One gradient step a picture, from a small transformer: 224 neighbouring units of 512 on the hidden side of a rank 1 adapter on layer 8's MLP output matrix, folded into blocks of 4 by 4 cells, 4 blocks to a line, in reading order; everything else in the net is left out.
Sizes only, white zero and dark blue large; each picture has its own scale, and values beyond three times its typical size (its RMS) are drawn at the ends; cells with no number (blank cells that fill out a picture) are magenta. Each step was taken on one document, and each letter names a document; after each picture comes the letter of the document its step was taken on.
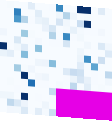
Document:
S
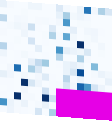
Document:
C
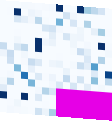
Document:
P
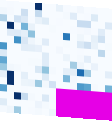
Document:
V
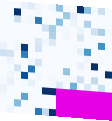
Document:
P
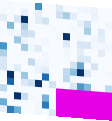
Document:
V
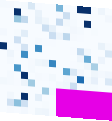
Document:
S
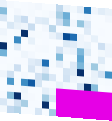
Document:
C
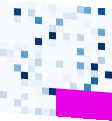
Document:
P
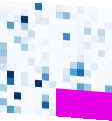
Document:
V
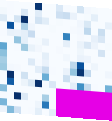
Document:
V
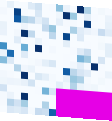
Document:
S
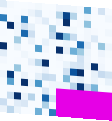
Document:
C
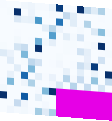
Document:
P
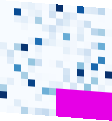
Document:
P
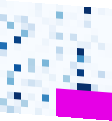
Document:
C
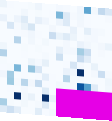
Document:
C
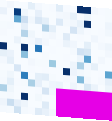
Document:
S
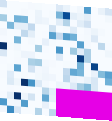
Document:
C
